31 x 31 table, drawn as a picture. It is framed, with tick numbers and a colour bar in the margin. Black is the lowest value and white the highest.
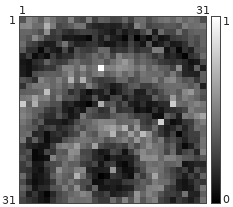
Rings: centred on the bottom middle. Average level on the scale: 30%. Seam: none. Slope: none. Ninth with the lowest average: bottom middle.
